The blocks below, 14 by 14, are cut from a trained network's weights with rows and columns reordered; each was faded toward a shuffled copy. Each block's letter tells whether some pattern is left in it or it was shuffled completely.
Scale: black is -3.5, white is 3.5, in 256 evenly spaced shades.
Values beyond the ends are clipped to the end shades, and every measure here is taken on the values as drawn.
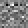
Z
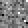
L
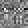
Z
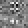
Z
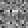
Z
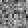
Z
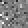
L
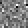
L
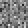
L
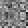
Z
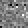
L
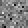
L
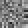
Z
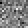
L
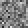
L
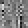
Z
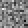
L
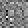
Z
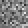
L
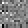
Z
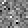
L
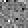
L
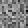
Z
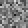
L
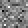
L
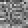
Z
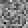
L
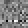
Z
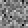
L
